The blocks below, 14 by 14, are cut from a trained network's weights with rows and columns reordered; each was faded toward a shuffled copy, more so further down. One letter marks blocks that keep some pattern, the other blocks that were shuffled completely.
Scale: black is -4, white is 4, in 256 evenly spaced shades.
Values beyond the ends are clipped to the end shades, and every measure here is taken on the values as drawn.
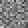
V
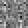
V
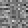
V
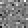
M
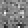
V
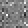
V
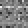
V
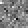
M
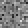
M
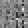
V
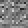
V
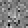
V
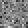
M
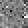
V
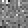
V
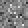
M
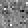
M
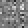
V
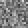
M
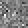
M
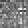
V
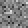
M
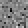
M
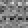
V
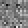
V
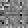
V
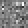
V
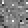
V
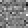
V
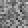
V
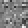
V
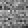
V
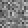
V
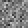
M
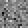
M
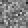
M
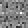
V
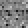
V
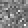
M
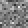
M
